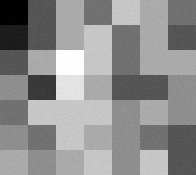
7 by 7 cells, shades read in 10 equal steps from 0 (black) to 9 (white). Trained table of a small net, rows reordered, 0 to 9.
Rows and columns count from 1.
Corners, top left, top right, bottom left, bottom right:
0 4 6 3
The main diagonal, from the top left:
0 3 9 6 5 4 3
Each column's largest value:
6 7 9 7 7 7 6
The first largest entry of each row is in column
5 4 3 3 2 3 4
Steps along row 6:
down up down down down down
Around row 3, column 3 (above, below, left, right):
6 8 6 7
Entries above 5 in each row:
3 3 5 2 4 2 4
